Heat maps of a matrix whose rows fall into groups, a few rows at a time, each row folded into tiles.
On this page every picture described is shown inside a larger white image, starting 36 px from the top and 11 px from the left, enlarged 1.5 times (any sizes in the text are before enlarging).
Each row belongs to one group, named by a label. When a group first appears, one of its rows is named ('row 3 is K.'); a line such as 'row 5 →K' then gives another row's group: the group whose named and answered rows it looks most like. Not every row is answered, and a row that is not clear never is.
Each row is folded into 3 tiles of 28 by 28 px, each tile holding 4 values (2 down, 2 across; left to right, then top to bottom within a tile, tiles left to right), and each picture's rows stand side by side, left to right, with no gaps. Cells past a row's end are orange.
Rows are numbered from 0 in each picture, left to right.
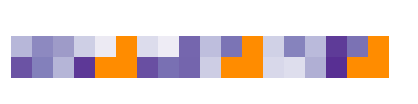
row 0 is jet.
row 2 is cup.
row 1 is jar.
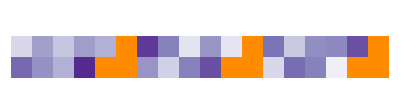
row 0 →jet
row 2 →jar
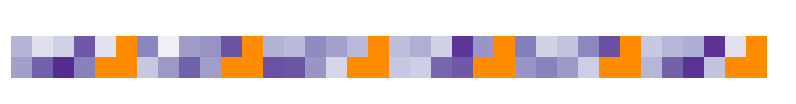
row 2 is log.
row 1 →jar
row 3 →cup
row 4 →jar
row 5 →log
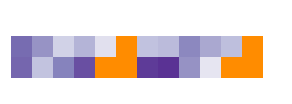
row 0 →jet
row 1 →log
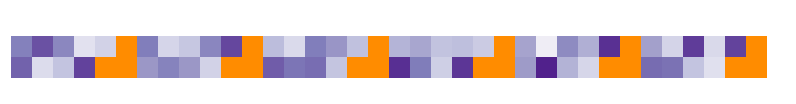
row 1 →jar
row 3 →jet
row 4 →jar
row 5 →jar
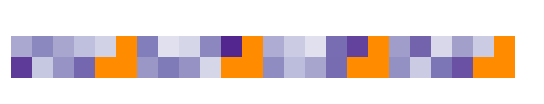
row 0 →jet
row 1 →jar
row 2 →cup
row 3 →jet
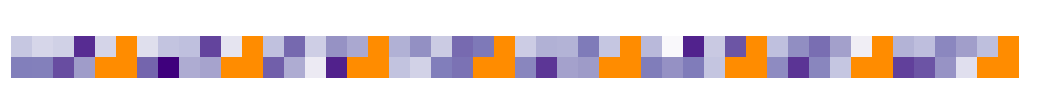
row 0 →log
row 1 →log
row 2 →jet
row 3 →cup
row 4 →log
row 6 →log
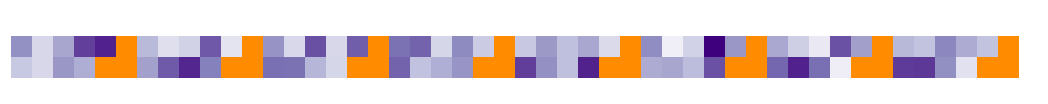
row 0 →cup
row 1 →log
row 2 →jar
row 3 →jet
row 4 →jet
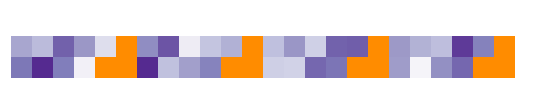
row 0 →log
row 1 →jet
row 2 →cup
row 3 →cup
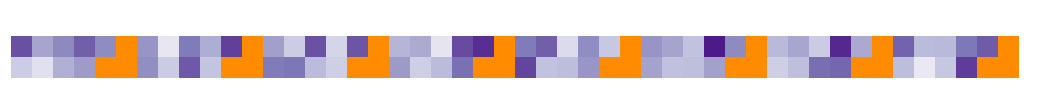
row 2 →jar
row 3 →cup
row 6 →cup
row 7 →cup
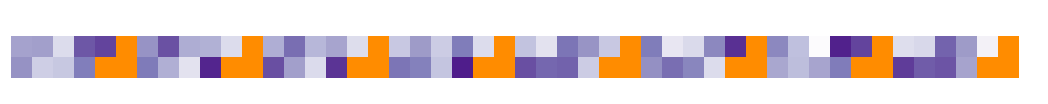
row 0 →cup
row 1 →jet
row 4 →log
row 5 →jar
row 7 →log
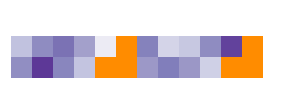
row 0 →log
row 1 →jar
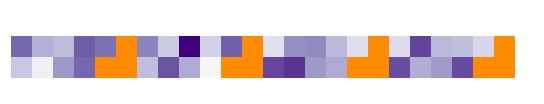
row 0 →cup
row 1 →jar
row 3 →jet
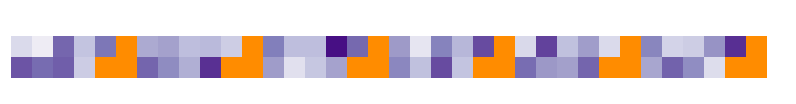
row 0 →jar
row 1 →jet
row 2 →cup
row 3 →jar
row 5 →jar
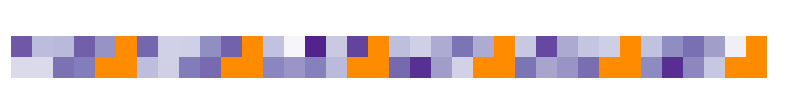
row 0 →cup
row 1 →cup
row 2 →jar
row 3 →log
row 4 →jet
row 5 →log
